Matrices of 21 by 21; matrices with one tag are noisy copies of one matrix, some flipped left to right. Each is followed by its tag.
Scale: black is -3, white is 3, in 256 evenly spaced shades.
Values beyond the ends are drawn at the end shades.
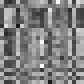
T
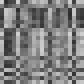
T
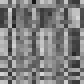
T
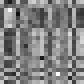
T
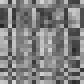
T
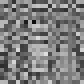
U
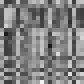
T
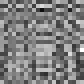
U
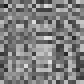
U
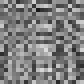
U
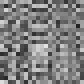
U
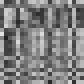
T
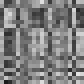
T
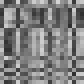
T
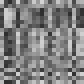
T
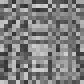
U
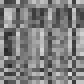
T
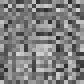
U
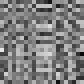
U
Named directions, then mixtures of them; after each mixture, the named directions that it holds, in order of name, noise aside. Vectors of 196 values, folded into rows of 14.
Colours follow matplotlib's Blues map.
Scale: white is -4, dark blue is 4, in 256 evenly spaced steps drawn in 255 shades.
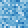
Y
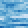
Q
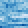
Q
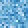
Y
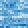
Q, Y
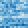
Q, Y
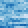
Q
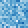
Y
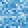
Q, Y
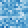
Q, Y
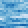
Q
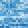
Q, Y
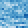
Q, Y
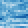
Q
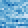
Q, Y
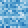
Q, Y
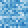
Q, Y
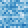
Q, Y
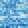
Q, Y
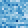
Q, Y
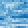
Q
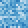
Q, Y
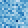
Y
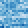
Q, Y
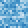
Q, Y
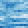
Q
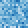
Y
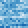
Q, Y
